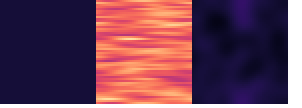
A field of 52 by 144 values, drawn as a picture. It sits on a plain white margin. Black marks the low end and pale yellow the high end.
The table splits into one row of 3 panels. Panel 1,1: very low, flat. Panel 1,2: high, streaked across. Panel 1,3: very low, smooth, faint in contrast.
